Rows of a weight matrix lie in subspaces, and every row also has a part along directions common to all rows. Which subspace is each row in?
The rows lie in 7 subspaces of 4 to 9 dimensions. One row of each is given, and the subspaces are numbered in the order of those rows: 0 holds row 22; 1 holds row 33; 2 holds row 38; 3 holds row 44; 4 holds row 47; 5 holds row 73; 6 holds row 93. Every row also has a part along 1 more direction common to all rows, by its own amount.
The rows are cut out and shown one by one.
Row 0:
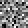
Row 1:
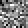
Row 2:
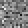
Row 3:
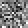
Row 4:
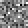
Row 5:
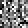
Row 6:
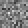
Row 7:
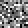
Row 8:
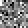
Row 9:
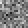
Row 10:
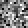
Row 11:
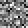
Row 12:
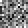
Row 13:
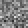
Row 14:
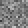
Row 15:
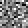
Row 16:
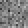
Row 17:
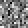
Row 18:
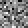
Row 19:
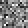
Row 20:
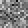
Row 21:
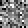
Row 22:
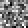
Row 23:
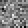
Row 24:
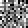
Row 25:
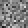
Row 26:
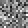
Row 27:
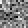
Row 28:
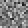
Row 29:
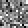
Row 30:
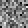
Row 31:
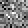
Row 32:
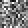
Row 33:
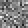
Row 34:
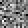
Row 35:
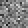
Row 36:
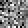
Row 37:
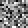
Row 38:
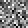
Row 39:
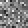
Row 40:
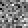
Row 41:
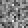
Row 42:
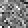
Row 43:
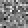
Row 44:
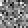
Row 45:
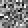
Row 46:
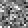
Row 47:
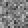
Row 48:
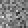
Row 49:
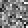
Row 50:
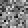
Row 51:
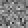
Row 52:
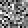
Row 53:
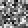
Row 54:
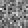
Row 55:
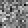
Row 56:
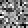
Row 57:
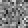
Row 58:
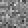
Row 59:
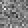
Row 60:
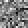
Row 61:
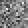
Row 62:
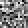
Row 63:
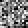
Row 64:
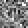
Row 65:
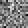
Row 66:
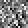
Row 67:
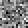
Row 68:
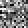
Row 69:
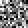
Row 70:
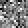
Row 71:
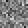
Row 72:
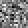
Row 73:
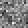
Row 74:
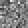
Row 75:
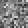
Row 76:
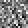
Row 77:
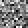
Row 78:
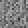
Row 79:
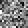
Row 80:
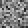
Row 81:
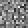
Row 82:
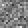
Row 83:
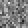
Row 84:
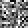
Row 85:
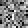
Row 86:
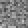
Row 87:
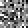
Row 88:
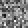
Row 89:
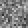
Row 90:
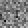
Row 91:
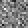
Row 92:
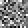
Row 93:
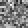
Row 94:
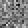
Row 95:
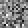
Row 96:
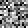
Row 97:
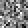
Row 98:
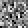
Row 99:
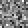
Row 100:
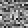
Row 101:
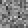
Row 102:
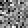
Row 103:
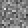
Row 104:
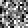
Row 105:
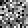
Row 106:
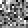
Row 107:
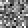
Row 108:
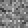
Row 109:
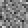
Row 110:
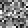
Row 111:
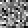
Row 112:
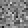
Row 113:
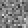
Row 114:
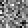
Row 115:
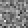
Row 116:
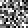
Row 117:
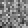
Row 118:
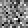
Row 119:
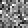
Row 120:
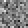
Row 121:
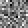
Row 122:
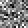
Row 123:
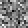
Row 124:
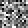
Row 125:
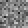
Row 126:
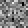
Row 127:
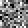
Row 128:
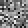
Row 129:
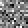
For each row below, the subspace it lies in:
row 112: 0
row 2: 3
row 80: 0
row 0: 1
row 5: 6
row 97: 6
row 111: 4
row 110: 1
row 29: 1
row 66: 2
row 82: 5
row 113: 5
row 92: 3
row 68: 5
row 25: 0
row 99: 6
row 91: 3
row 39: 4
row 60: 3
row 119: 6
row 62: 6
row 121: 2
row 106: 6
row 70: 3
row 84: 3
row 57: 3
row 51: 0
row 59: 3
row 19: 2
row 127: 1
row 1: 5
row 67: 3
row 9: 6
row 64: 1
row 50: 0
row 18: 3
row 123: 3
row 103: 3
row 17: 0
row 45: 1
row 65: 2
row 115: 0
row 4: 1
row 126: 1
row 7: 5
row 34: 3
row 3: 0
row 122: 3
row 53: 6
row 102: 4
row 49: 0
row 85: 5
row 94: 6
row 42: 0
